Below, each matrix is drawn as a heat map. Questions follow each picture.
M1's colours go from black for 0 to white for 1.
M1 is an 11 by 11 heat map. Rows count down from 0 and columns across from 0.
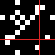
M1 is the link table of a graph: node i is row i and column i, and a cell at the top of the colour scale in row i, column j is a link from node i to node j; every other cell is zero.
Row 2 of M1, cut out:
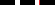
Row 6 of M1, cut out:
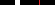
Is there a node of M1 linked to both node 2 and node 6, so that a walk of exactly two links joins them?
yes
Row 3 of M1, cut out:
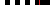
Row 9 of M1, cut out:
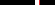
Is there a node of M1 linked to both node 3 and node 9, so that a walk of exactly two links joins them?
no
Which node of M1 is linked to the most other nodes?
node 3
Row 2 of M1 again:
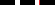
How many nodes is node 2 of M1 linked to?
2
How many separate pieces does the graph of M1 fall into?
1
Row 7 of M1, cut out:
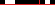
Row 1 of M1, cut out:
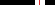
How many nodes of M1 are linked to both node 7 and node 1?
0
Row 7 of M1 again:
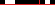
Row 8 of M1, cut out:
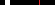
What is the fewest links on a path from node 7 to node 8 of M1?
2
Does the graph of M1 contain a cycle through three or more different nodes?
no
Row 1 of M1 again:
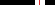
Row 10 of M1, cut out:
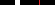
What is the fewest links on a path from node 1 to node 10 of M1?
4
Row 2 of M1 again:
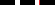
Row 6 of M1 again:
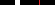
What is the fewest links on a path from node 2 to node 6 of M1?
2
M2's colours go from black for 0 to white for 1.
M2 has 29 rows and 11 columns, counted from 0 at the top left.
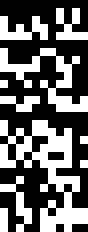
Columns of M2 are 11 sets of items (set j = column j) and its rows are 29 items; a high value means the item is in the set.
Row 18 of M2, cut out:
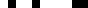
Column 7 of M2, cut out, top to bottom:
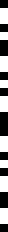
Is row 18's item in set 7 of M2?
yes
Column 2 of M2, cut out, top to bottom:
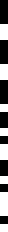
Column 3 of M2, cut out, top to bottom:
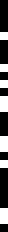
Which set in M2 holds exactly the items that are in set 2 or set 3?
8
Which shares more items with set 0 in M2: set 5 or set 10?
set 5
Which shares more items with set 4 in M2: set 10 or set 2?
set 2
